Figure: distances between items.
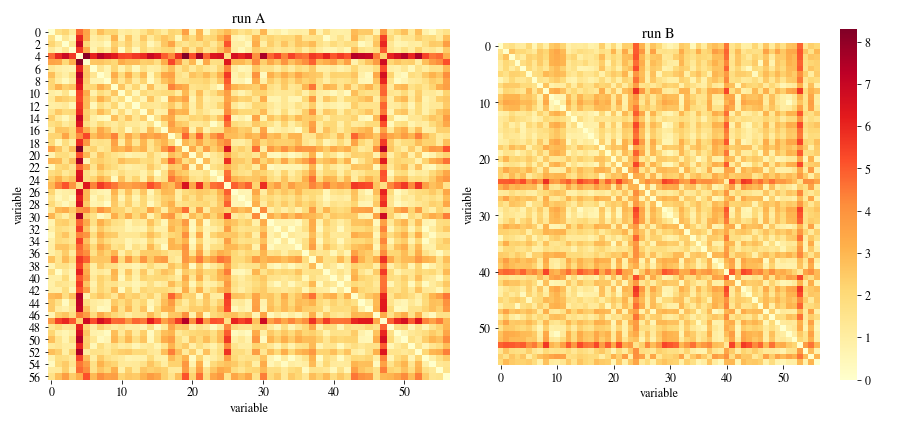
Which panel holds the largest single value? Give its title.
run A
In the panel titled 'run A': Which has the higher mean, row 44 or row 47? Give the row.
47
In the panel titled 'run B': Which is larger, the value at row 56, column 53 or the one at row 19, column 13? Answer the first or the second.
the first
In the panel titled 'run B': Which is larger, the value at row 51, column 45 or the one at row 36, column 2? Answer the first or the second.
the first
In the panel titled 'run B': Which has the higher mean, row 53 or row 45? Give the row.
53
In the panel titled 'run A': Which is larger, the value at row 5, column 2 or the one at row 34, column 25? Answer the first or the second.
the second
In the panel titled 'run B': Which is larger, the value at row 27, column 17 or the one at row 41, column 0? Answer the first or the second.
the first
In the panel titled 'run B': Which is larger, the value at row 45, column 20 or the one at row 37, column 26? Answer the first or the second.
the first
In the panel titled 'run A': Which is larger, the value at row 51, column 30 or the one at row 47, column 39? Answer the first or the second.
the second
